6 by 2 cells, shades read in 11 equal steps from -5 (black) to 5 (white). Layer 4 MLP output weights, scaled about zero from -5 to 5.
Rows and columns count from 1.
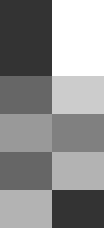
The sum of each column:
-5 12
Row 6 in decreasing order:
2 -3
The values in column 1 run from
-3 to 2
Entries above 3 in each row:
1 1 0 0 0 0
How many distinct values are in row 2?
2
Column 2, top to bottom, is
5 5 3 0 2 -3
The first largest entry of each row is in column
2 2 2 1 2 1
